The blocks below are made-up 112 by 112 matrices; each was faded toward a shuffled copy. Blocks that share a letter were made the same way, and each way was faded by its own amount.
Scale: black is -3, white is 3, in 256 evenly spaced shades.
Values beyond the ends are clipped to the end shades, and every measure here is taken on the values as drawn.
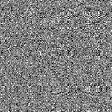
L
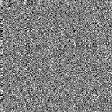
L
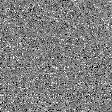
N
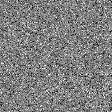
N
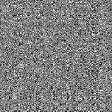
L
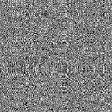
L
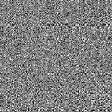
L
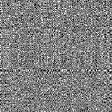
L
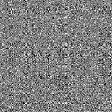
L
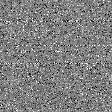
N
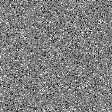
N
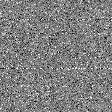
N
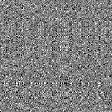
L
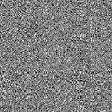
L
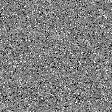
N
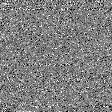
N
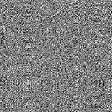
L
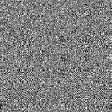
L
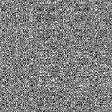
L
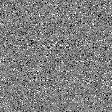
N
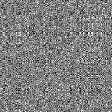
L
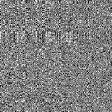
L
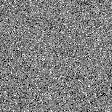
N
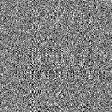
L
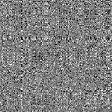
L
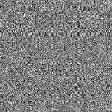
L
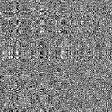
L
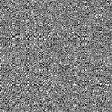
L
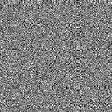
L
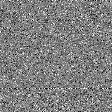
N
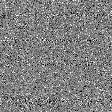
N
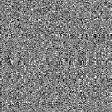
L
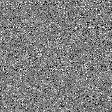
N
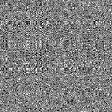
L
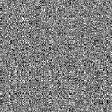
L
